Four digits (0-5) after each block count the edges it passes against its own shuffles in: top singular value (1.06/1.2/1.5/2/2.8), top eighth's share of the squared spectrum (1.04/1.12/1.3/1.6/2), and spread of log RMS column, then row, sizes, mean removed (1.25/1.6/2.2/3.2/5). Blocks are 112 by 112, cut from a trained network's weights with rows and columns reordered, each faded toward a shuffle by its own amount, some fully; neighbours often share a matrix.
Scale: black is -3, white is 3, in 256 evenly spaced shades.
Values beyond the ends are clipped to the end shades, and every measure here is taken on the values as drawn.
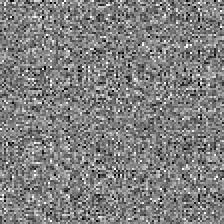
4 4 2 2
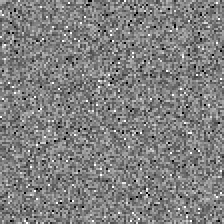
0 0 0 0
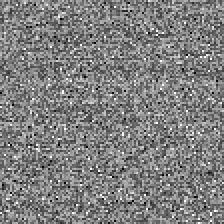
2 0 0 0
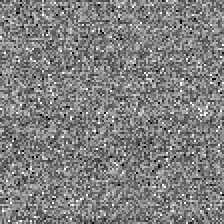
2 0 0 0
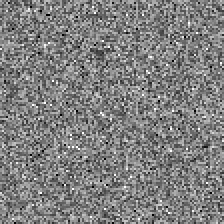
1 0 0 0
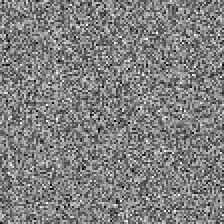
1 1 0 0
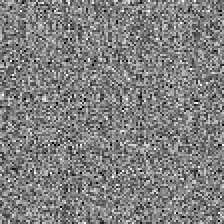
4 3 0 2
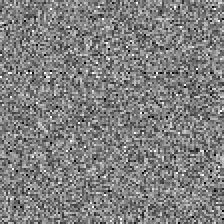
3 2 0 1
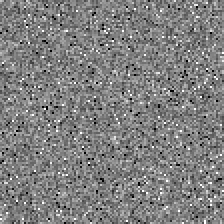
0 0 0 0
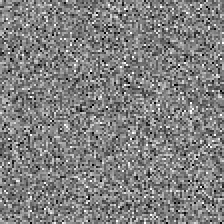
0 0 0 0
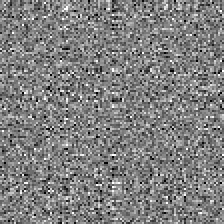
4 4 2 3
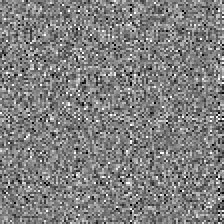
4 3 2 2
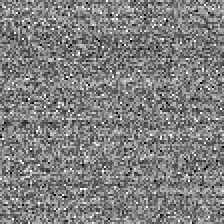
3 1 0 0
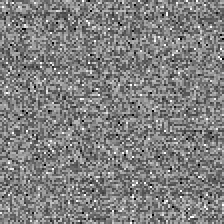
2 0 0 0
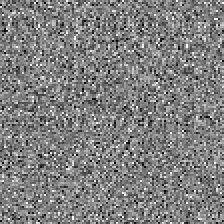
4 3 1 2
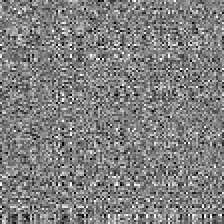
5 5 3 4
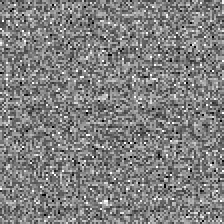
2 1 0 0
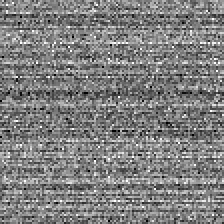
5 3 1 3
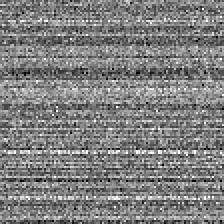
5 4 2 3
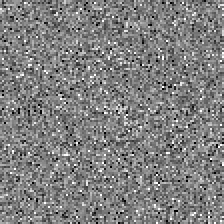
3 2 1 1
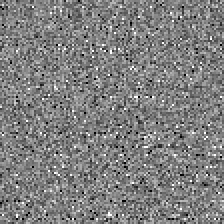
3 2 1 2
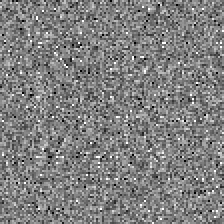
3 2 0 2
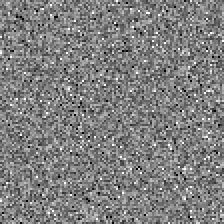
1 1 0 0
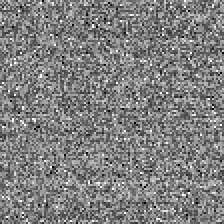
2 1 0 0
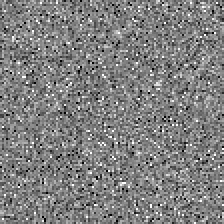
1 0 0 0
